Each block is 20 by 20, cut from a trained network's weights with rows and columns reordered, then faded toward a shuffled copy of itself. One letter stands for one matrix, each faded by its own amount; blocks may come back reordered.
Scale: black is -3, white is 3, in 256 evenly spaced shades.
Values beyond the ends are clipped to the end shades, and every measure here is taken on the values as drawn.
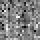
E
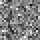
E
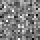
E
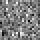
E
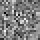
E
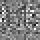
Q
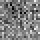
E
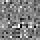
Q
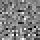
Q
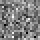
E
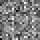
E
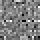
Q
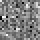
E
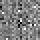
E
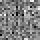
E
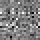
Q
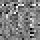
Q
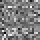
Q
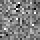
E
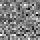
Q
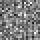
E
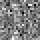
E
